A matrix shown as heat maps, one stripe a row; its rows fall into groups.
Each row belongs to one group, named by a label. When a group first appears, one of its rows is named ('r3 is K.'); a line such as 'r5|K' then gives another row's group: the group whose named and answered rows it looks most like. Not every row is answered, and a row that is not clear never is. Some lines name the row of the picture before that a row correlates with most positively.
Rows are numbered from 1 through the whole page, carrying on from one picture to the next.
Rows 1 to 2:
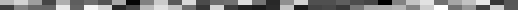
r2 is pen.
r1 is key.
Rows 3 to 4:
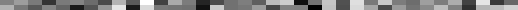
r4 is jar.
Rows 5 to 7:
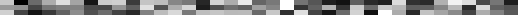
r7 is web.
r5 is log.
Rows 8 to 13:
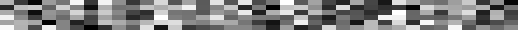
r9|key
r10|log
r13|jar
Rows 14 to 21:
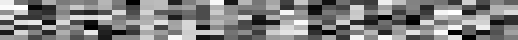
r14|web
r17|log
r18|key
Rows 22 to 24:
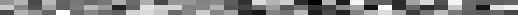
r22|jar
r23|web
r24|pen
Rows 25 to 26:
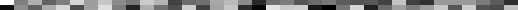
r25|log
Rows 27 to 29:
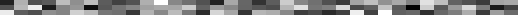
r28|key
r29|web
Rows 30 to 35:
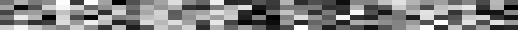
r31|log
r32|pen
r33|key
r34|pen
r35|key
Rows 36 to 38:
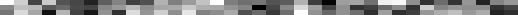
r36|web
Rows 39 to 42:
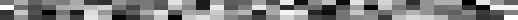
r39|jar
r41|pen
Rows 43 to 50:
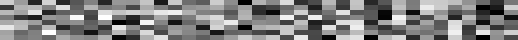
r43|jar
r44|pen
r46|log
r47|web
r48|jar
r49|jar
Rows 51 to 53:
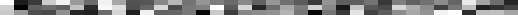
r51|log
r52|log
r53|jar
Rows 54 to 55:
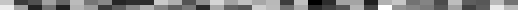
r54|web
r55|web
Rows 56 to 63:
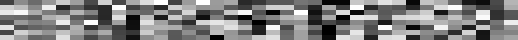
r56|pen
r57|jar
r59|jar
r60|pen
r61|web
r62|pen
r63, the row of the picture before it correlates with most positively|54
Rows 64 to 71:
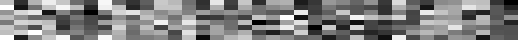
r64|log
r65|log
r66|key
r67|jar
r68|key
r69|jar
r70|key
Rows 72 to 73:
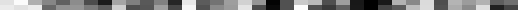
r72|key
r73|key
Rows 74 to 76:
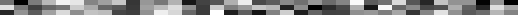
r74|log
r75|web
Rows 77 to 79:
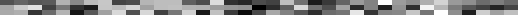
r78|key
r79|jar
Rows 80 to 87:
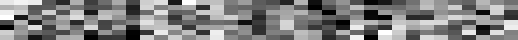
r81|jar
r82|web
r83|log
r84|pen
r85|pen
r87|web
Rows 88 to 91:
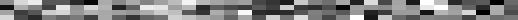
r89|pen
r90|log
